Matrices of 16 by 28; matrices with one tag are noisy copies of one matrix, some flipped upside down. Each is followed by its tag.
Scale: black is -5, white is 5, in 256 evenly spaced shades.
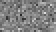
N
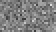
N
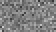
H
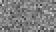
H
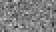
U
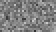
N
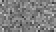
H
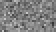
U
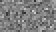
N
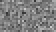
N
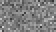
H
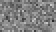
N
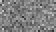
H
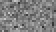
U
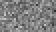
U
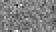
U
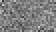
H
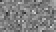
N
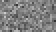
U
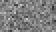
U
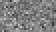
U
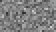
N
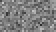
N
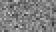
U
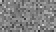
H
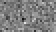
N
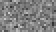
U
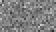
H
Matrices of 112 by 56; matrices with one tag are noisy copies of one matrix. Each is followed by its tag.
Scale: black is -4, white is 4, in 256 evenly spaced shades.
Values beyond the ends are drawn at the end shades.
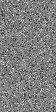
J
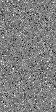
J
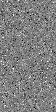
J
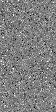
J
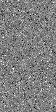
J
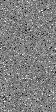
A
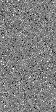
J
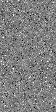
J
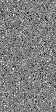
J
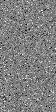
A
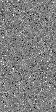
J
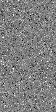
J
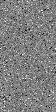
A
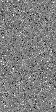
J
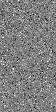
J
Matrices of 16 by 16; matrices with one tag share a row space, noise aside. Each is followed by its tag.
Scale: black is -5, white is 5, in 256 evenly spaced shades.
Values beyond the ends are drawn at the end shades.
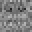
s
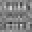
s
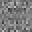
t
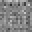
s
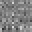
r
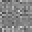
r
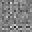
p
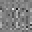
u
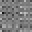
r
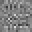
p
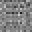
s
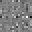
u
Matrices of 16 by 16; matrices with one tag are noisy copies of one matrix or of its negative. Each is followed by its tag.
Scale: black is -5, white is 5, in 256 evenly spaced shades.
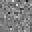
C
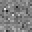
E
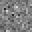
E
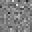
C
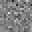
C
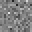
C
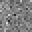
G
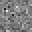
E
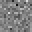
C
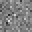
G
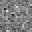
E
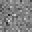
G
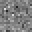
E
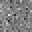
G
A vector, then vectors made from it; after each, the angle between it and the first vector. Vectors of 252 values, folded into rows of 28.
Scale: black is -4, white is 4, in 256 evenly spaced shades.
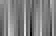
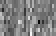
partly opposed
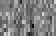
partly aligned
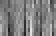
nearly opposite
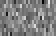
orthogonal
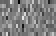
orthogonal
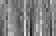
nearly parallel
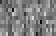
partly opposed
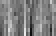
nearly parallel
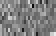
orthogonal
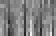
nearly opposite
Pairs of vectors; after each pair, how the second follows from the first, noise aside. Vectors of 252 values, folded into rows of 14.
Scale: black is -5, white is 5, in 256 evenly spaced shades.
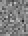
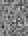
wrapped around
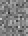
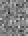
copied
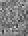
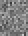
wrapped around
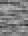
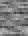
wrapped around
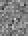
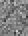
wrapped around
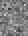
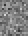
copied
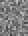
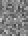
wrapped around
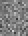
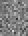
copied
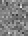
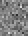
copied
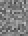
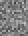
copied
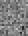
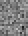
copied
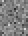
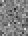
copied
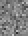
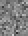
copied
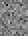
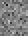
copied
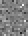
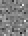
copied
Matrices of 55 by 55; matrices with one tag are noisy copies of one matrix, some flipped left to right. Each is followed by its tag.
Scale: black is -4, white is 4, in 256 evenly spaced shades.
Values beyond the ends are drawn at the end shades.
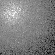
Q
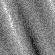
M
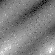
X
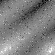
X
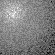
Q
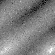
X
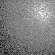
Q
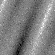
M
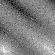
X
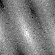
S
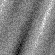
M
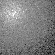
Q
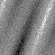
M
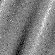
M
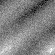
X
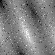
S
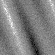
M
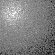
Q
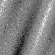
M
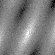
S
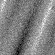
M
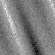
M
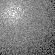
Q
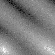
X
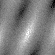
S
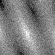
S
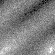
X
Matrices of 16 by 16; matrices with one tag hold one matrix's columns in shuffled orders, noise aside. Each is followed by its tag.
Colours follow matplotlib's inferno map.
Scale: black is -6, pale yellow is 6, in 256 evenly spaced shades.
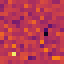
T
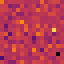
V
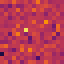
V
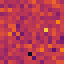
V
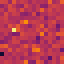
V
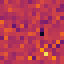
T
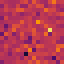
V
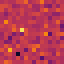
V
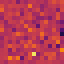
T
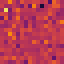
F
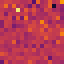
F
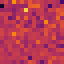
F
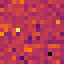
V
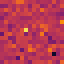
V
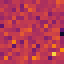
T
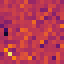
T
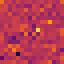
V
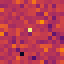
V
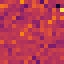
F
